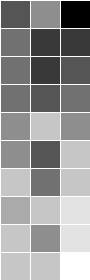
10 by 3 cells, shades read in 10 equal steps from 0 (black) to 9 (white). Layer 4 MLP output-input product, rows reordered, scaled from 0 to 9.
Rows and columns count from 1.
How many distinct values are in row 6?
3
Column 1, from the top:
3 4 4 4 5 5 7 6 7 7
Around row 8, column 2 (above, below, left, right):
4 5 6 8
